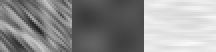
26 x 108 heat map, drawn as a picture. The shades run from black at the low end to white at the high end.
It is made of 1 by 3 panels. Panel 1,1: middling, slanting down to the right, strong in contrast. Panel 1,2: low, smooth, faint in contrast. Panel 1,3: very high, streaked across, faint in contrast.
